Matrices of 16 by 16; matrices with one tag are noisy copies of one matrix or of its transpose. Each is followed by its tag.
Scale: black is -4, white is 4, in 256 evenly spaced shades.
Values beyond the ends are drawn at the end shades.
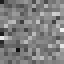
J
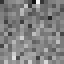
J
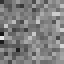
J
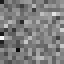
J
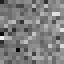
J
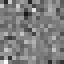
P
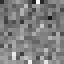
J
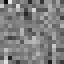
P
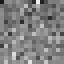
J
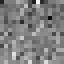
J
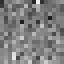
J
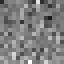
J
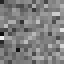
J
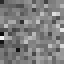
J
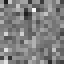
P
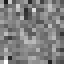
P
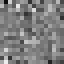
P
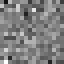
P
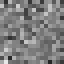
P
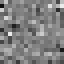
P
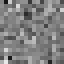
P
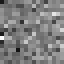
J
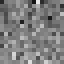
J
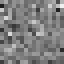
P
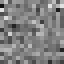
P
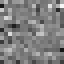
P
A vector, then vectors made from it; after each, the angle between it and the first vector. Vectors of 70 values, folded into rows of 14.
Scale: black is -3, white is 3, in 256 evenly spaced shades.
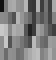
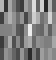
partly opposed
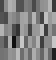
orthogonal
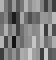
orthogonal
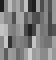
nearly parallel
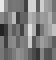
nearly opposite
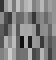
orthogonal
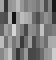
orthogonal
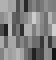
partly opposed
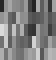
nearly parallel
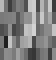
nearly opposite
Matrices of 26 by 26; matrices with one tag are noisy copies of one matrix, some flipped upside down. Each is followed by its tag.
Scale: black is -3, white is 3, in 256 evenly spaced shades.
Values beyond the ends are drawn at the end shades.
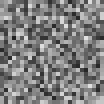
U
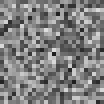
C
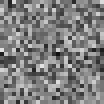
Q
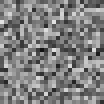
C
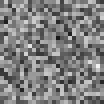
C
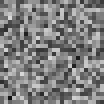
C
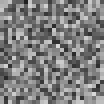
U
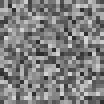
C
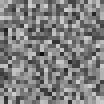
U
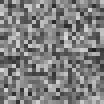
Q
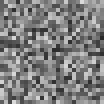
Q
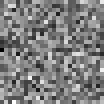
Q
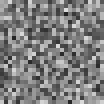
U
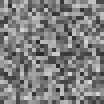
C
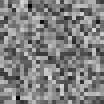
C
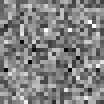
C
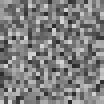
U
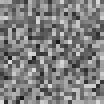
U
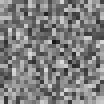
U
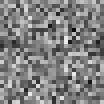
Q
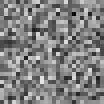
Q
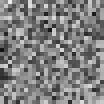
U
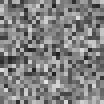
Q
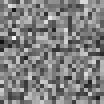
Q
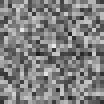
C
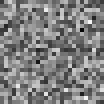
C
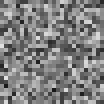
C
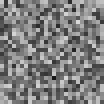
U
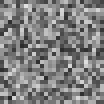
C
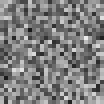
U
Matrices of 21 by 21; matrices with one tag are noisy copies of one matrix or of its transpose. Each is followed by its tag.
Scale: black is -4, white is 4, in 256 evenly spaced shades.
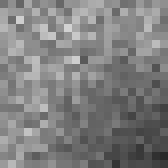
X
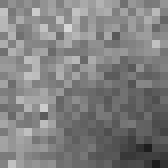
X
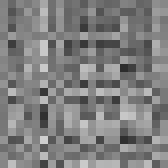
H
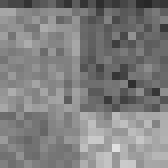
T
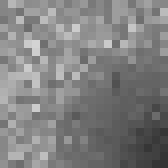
X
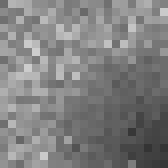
X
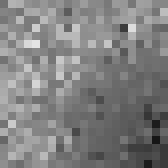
X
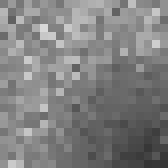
X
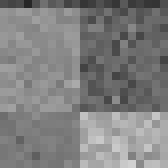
T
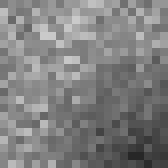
X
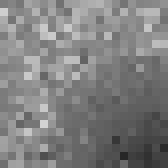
X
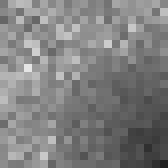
X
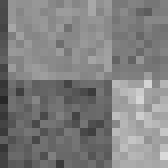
T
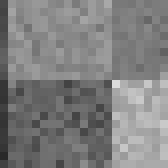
T
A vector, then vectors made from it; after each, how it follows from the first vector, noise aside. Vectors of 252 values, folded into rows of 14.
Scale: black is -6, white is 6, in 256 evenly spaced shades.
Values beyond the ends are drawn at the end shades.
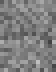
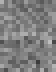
negated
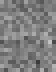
negated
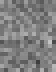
negated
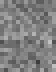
negated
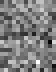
scaled up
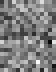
scaled up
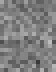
negated
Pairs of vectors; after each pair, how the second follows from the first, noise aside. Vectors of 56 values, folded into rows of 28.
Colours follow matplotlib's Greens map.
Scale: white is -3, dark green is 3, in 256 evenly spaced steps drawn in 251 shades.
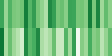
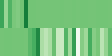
partly zeroed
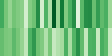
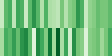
reversed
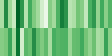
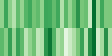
reversed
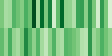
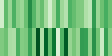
wrapped around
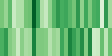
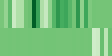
partly zeroed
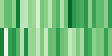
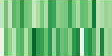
wrapped around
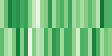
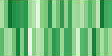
copied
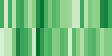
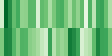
wrapped around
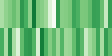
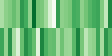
copied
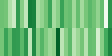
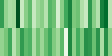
wrapped around
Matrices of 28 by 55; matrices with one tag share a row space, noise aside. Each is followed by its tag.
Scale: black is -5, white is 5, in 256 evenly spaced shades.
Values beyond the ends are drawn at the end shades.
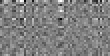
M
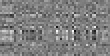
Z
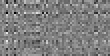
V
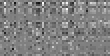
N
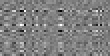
M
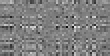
Z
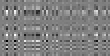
V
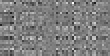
Z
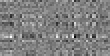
Z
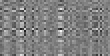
M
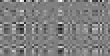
M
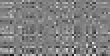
Z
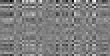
Z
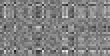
N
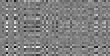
V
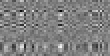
M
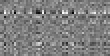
N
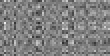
N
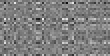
N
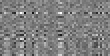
M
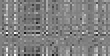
V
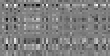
V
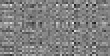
Z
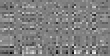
Z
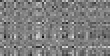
N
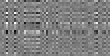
V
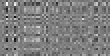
V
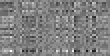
Z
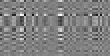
M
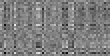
N
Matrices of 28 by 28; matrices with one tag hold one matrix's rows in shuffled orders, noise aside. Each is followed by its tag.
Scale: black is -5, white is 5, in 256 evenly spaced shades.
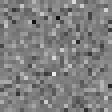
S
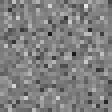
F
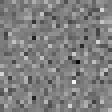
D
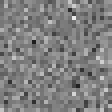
D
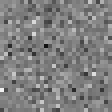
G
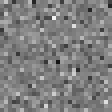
S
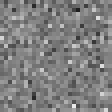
D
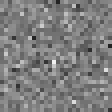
S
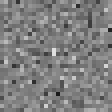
S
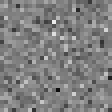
S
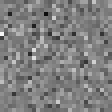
G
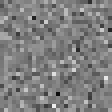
S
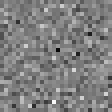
S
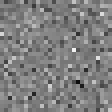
D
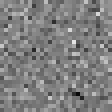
D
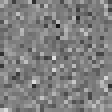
S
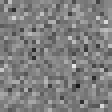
D
